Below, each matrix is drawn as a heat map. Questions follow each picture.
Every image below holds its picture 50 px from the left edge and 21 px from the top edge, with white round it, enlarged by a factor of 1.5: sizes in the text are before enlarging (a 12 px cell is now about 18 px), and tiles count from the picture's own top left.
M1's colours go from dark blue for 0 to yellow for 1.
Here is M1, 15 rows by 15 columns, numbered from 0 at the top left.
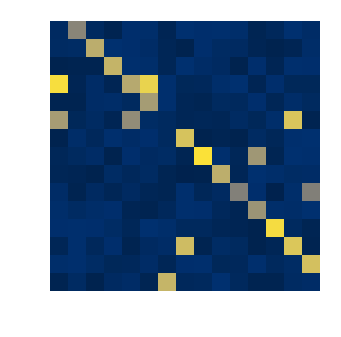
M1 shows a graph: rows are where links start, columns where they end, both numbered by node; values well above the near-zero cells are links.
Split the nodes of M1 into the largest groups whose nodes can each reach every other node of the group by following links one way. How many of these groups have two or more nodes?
2
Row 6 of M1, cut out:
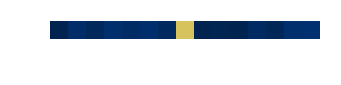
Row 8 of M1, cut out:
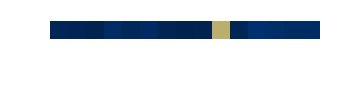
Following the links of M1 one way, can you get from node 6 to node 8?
yes
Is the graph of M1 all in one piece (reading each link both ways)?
yes
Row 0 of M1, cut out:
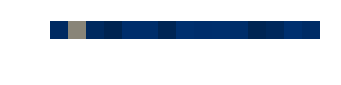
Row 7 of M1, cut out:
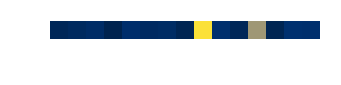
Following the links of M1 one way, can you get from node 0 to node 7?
yes
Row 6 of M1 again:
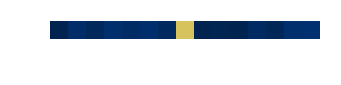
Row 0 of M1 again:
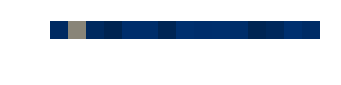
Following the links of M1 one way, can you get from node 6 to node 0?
no
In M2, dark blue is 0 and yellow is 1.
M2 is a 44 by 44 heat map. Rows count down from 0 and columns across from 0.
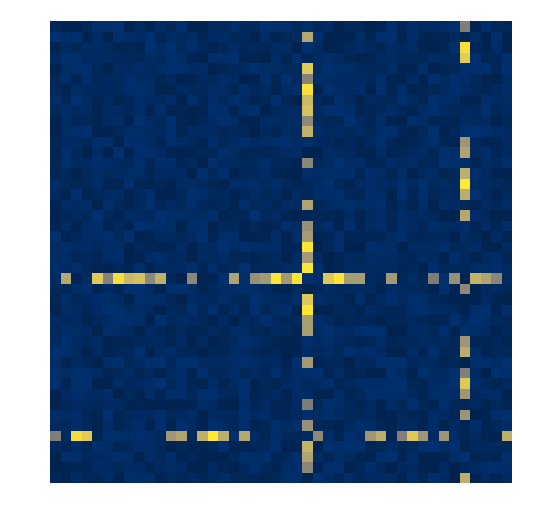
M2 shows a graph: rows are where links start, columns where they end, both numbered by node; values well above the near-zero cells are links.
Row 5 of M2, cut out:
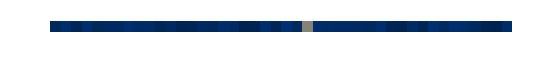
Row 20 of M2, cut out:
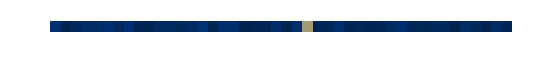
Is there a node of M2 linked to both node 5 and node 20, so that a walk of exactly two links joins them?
yes
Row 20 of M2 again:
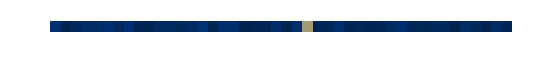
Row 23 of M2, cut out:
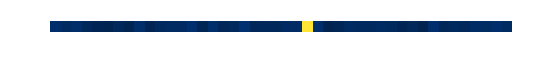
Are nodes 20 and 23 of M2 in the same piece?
yes
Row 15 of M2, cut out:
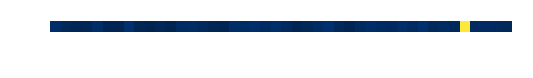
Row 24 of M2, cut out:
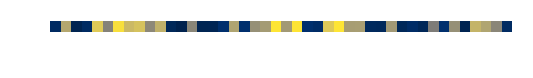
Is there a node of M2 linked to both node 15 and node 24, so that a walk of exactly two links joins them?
no
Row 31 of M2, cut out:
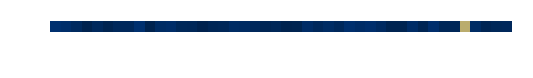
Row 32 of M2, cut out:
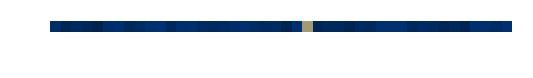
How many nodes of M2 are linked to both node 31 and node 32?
0
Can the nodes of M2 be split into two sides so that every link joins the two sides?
yes
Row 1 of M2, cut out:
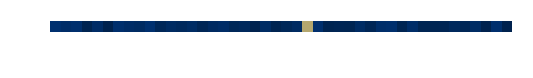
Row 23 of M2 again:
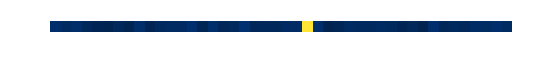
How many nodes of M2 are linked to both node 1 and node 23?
1
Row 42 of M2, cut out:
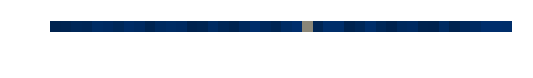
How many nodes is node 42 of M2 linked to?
1
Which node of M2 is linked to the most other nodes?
node 24
